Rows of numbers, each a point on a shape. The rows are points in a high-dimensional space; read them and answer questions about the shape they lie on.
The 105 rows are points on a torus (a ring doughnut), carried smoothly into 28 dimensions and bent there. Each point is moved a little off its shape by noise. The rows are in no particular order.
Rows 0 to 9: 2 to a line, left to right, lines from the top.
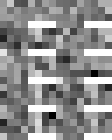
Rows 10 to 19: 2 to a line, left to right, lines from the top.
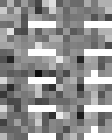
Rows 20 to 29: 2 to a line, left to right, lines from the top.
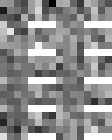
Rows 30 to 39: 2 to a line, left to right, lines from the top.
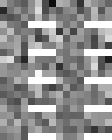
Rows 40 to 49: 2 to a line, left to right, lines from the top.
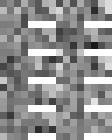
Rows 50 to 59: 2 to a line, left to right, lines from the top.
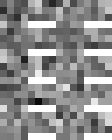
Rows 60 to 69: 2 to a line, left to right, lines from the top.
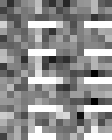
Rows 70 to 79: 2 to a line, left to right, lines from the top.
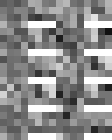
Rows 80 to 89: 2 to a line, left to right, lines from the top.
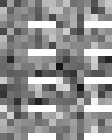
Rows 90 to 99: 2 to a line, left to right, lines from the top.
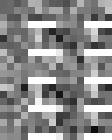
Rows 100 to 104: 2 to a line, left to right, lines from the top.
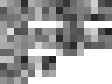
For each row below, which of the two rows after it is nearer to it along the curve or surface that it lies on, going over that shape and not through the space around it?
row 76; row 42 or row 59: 59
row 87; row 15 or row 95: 15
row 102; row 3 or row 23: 3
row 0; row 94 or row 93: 94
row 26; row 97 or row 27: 27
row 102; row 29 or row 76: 76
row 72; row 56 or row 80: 56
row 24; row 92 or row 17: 92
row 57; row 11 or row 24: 11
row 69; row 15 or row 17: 15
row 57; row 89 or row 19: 19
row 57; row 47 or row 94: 94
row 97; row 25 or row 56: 56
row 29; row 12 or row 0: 0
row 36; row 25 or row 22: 25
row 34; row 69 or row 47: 69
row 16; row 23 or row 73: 73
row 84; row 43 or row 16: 16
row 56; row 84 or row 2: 2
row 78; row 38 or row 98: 98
